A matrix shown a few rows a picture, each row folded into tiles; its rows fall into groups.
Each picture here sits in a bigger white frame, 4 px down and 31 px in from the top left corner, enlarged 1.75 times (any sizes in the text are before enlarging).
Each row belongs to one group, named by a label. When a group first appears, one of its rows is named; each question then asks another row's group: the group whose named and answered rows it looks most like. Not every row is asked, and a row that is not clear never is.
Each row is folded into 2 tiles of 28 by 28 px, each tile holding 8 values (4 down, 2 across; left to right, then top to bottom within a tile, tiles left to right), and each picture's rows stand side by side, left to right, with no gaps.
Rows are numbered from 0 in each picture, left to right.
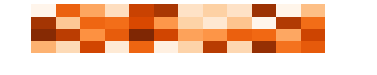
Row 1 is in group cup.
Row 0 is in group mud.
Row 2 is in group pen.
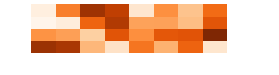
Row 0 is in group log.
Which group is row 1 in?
mud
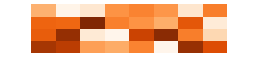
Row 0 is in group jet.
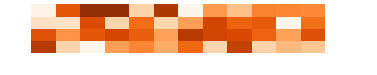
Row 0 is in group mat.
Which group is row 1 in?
mud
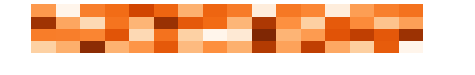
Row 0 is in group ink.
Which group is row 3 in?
mud
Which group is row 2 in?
jet
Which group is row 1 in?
jet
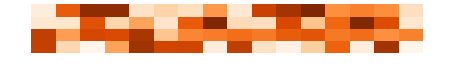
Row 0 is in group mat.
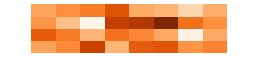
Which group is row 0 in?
ink
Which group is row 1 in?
jet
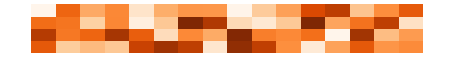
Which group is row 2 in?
log
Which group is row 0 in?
mud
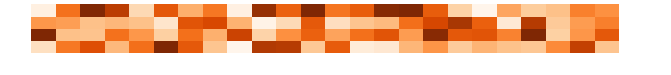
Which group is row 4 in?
cup
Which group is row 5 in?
ink
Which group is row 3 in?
mat
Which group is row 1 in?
log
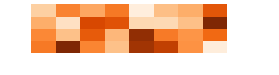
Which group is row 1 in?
log
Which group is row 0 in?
log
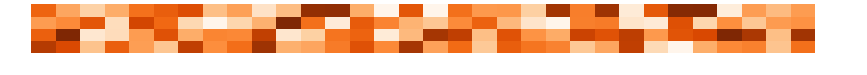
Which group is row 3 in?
jet
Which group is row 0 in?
jet
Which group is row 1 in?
cup
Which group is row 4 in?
pen
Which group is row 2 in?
jet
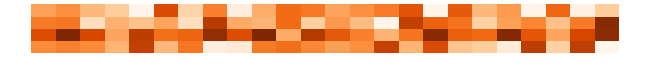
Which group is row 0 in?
cup
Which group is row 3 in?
ink
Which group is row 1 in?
mud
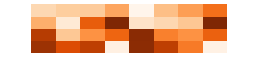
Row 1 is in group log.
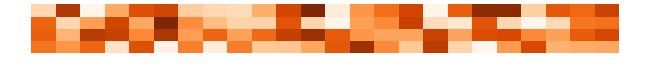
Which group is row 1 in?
cup
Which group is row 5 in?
mat
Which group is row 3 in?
log
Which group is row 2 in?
mat
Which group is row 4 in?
mat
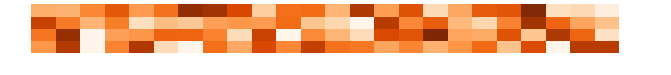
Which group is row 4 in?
ink
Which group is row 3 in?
mat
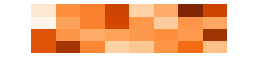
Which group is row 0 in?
log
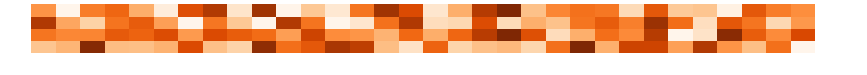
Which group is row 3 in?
log
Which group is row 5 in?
ink
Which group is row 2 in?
pen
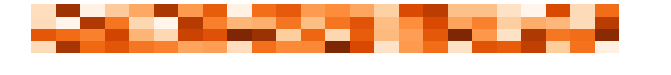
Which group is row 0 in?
pen
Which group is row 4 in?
cup
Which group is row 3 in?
jet
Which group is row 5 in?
mud
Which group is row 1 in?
mat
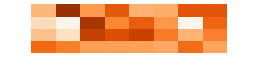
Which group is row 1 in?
ink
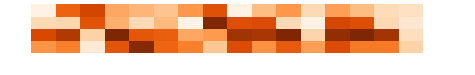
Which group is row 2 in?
cup
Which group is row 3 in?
cup
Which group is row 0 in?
pen
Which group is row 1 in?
log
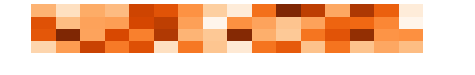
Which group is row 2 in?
ink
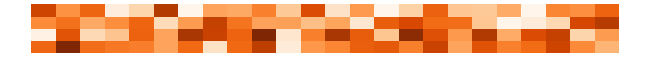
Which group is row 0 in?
jet
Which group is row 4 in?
cup
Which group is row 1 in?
mud
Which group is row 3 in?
pen
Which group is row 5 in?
log
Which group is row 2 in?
jet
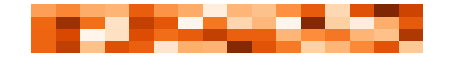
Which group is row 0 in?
jet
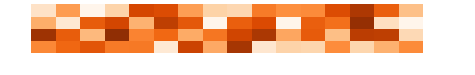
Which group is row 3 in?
cup
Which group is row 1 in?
cup
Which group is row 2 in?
mud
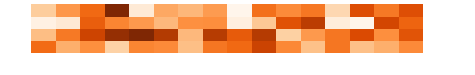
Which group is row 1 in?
pen
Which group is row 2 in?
log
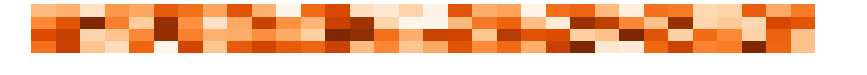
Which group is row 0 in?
jet
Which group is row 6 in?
pen
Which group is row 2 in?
jet
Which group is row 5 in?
log
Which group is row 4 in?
pen
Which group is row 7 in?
log
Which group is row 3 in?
cup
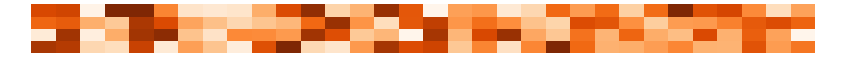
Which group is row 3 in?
ink
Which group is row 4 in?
mud
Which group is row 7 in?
jet
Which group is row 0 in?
jet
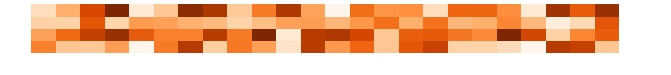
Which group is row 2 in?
pen
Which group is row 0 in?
mat
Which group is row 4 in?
mud
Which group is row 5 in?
ink
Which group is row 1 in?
ink
